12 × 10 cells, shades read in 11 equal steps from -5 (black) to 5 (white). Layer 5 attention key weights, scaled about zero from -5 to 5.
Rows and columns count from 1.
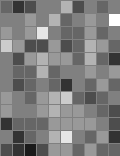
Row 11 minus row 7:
0 -1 0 0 3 7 0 0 0 -2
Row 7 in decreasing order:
1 0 0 0 -1 -1 -1 -1 -2 -3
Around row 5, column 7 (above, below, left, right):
-1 0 1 2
